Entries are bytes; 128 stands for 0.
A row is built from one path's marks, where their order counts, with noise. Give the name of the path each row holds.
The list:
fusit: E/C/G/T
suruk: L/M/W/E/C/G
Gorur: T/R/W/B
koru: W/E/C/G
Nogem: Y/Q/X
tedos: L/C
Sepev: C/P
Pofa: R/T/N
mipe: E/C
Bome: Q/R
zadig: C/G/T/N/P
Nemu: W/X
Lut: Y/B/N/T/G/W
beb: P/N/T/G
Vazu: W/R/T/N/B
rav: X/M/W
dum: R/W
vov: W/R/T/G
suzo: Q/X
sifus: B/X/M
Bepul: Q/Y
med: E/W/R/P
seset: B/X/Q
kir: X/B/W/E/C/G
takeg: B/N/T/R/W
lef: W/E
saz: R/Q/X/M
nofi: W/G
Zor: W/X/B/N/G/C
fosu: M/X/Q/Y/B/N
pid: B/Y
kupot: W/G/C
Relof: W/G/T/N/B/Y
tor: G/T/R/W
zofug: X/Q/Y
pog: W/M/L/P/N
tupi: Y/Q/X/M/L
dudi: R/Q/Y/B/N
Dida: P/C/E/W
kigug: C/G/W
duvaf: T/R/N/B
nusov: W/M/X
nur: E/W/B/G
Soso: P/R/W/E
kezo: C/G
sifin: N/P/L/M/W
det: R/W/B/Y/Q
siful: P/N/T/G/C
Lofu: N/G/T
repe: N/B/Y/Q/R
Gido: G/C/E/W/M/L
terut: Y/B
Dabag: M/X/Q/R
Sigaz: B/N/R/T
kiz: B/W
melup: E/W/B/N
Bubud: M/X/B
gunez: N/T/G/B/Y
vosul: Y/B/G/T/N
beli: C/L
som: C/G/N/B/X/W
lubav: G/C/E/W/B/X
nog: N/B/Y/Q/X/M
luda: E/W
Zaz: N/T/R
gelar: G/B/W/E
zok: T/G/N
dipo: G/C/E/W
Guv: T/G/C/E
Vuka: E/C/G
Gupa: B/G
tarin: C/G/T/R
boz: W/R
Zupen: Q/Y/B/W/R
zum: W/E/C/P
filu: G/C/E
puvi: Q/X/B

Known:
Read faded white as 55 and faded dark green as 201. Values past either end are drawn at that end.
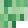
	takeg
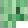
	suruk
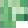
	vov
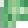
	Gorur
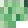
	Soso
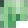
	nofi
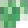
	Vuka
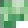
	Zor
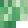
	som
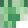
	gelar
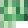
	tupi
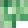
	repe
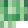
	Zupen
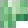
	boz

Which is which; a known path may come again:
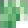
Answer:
dipo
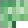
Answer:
Lofu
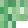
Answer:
zok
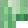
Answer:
boz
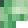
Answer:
Relof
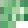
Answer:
tor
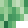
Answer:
kir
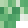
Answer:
Vuka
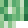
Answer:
Nogem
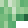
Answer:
dum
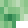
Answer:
luda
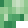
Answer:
Zor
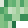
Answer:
Zaz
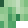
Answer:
nofi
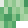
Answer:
med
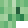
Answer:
suruk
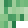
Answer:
takeg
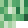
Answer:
tupi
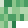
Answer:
Sigaz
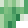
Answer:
Dida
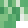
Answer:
filu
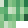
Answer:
dudi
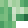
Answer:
vov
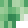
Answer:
nur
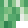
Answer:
lubav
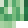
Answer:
zofug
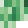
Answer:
seset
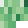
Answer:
Soso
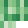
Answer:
Zupen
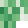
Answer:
fusit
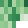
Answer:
Gupa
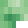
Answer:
lef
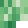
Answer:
som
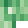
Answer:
repe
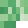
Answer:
zadig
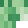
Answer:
gelar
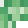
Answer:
duvaf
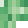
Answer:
Gorur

